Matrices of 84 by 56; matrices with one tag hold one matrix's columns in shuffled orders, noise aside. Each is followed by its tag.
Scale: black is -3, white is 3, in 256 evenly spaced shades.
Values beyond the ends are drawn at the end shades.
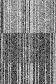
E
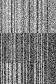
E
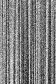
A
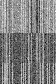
E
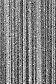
A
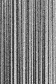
A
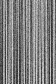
A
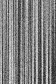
A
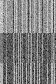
E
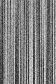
A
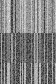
E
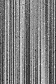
A
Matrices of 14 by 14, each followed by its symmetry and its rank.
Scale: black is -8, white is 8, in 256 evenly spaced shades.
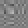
symmetric, rank two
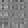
neither, rank two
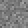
neither, full rank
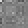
symmetric, rank two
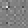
symmetric, rank three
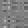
neither, rank two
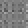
neither, rank two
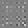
symmetric, rank two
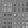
symmetric, rank two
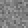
neither, full rank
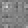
symmetric, rank two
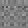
neither, rank two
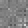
symmetric, rank three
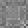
symmetric, rank three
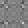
symmetric, rank two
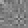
symmetric, rank three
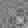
symmetric, rank three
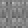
neither, rank two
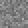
neither, full rank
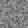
neither, full rank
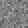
neither, full rank
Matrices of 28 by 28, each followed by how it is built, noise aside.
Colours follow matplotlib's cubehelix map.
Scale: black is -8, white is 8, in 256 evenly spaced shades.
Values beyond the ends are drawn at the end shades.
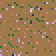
sparse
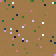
sparse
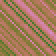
Toeplitz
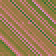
Toeplitz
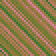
Toeplitz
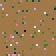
sparse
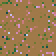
sparse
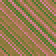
Toeplitz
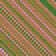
Toeplitz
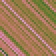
Toeplitz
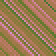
Toeplitz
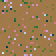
sparse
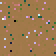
sparse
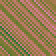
Toeplitz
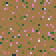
sparse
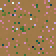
sparse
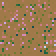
sparse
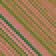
Toeplitz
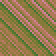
Toeplitz
